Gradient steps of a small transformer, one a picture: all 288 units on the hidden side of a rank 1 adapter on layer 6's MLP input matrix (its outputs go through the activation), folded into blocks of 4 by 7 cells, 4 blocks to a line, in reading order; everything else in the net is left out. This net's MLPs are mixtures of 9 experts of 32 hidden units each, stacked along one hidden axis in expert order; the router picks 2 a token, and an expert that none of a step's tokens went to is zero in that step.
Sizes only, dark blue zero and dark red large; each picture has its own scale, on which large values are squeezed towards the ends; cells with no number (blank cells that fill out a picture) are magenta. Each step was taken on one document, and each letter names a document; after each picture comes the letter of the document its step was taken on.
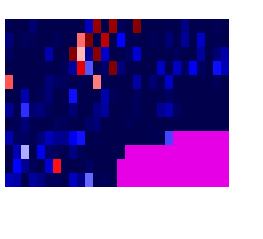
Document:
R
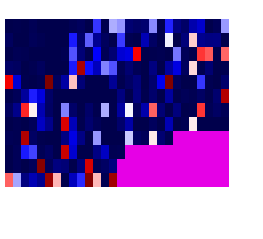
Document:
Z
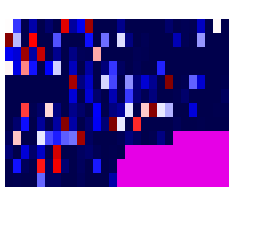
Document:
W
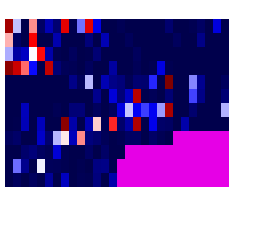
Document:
W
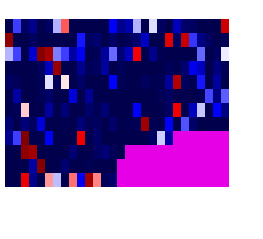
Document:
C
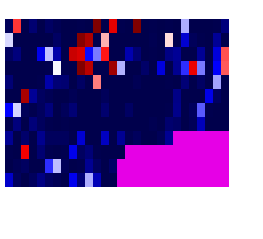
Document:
R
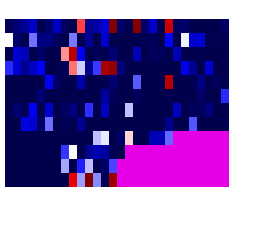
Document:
Z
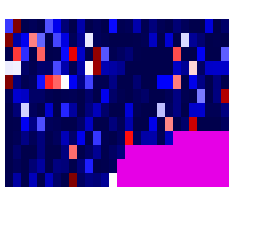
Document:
Z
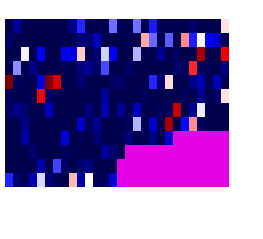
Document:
C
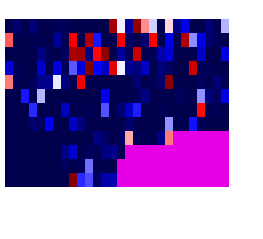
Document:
C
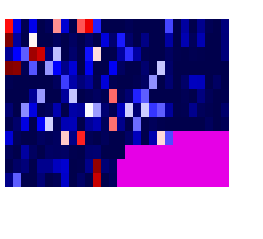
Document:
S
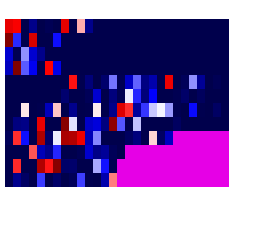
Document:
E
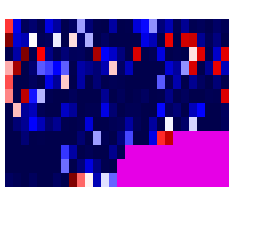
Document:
Z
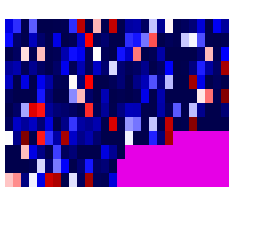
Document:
C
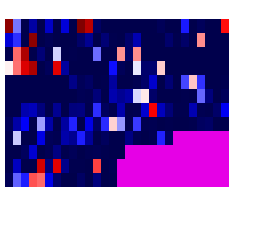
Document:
S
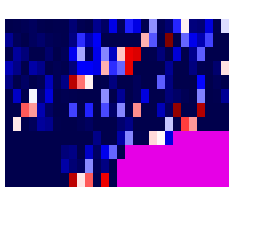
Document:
Z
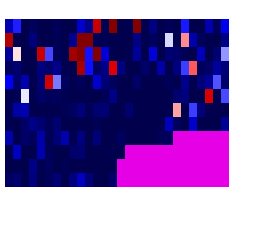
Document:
R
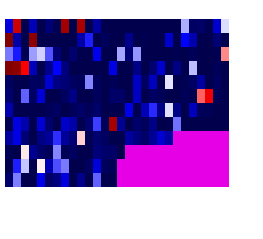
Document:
S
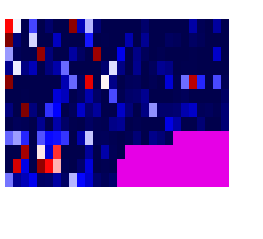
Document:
W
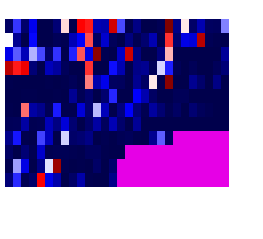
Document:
S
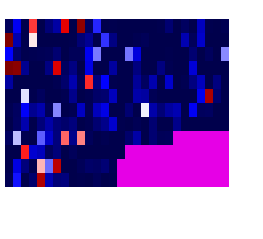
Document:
S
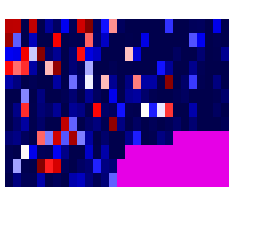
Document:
W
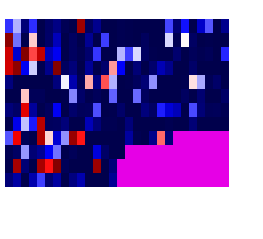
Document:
W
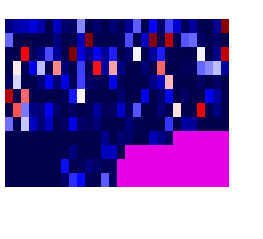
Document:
C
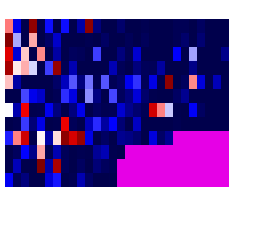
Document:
W
